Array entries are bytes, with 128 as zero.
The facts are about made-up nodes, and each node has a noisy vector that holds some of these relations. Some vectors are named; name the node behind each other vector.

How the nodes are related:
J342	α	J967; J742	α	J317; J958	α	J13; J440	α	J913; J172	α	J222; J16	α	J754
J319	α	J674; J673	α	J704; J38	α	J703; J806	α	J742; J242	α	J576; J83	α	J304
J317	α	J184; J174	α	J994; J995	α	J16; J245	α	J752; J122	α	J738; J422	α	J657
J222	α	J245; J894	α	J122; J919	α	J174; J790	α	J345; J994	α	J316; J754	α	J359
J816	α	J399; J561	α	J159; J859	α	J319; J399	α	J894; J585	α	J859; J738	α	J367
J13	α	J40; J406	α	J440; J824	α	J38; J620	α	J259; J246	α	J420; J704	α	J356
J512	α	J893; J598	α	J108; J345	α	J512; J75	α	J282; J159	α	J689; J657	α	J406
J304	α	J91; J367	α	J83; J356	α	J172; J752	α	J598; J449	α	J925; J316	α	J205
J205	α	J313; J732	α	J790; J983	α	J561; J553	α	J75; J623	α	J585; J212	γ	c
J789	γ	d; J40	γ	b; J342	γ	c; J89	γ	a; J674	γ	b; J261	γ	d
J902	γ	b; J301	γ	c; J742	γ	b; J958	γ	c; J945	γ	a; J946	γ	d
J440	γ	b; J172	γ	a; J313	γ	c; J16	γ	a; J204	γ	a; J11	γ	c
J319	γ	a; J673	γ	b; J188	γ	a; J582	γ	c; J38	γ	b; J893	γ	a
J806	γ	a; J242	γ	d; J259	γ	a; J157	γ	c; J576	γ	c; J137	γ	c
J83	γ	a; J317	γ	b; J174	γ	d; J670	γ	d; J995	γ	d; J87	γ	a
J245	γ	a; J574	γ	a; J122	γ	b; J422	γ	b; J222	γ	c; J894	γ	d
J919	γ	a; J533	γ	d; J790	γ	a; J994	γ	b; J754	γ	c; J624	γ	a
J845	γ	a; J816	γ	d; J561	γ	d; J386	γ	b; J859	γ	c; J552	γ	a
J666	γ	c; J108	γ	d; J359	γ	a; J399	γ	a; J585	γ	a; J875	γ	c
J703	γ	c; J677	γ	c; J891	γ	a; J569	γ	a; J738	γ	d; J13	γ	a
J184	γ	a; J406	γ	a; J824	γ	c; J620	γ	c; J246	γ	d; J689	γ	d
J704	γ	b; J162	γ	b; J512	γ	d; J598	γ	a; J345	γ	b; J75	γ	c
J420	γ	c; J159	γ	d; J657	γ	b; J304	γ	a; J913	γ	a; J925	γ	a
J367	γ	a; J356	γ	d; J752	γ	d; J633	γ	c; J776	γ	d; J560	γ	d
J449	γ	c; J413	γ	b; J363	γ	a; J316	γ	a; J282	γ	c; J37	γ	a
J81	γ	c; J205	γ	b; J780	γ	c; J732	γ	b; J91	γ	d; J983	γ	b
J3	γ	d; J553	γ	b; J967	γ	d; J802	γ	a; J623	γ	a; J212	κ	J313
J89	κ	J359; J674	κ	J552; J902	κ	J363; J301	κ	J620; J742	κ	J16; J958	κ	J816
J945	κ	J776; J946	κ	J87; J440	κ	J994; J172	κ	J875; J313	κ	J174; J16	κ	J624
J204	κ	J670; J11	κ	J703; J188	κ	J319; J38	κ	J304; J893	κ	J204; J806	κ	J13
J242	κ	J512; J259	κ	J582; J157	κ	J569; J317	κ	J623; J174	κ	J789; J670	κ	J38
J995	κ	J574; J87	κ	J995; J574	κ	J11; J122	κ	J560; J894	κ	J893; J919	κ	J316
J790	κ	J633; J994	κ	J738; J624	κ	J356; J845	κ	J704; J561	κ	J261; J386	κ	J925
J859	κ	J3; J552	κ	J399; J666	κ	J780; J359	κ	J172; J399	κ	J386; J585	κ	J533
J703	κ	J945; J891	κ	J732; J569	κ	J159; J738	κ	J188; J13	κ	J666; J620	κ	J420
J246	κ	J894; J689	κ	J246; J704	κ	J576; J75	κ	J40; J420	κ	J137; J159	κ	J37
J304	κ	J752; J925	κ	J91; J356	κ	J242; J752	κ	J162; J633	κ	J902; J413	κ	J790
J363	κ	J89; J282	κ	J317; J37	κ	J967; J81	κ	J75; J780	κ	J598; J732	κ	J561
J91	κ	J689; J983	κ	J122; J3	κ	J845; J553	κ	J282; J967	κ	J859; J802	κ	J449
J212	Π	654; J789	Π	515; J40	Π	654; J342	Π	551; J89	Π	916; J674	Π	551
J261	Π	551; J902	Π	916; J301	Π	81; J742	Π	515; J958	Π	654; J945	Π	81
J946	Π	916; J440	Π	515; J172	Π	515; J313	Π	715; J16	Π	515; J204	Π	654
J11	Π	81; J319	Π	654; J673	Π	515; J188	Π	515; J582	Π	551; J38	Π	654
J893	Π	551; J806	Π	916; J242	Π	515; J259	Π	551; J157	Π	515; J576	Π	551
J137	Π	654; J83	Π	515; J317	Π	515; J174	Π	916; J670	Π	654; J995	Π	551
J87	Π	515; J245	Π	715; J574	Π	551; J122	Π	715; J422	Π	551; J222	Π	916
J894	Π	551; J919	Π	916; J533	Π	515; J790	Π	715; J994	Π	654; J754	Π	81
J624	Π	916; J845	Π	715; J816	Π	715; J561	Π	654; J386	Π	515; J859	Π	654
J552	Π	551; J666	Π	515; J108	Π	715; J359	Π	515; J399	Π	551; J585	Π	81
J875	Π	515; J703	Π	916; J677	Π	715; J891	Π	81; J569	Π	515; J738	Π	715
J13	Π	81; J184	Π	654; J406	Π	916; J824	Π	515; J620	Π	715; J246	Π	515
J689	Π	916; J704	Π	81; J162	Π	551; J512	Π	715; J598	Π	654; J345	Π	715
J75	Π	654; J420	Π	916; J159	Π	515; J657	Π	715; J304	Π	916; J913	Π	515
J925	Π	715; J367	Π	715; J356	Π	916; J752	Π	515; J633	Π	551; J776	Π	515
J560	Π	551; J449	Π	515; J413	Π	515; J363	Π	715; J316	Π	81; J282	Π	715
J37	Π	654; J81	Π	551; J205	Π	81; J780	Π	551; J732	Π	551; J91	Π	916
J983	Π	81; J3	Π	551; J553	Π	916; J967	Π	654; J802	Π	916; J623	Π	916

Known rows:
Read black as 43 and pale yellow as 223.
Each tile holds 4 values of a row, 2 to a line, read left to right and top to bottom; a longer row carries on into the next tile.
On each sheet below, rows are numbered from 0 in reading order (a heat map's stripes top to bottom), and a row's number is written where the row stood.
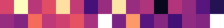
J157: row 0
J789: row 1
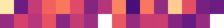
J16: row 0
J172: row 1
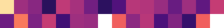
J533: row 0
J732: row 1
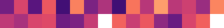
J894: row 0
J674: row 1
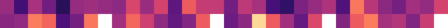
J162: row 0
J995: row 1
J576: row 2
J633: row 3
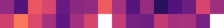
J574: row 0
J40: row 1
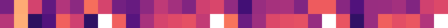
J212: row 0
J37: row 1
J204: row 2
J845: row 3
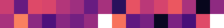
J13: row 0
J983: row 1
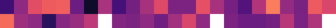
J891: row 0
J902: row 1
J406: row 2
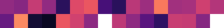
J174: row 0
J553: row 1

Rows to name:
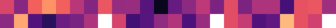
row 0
J585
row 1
J816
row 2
J994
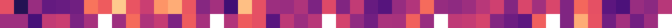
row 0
J319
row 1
J742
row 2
J81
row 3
J108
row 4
J422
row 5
J780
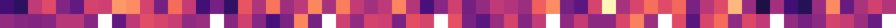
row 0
J89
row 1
J824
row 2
J946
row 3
J386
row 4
J790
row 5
J919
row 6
J569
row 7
J304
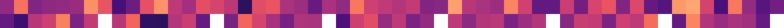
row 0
J859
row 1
J806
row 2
J945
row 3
J754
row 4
J673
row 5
J205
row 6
J666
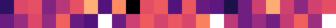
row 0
J222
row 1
J316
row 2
J802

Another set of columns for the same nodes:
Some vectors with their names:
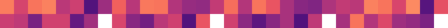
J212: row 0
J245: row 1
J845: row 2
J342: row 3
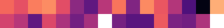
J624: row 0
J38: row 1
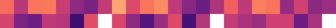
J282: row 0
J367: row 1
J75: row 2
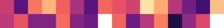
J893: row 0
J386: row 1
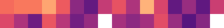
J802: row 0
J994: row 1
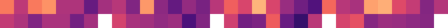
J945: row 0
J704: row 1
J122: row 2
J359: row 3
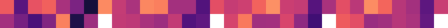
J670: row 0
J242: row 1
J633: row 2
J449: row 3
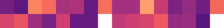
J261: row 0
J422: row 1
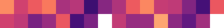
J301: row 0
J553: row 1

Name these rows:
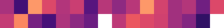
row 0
J576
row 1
J732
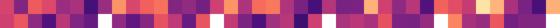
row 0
J875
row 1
J620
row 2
J313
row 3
J317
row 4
J674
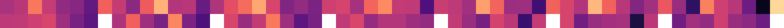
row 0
J673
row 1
J259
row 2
J983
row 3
J666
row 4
J174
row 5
J512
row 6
J162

